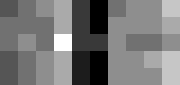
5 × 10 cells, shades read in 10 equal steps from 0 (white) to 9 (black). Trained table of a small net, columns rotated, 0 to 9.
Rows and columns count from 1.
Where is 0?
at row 3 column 4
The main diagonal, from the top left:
6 5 5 3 8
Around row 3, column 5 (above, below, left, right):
7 8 0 7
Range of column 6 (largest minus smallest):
2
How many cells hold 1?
0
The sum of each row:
49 49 46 48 49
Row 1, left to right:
6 5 4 3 7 9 5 4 4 2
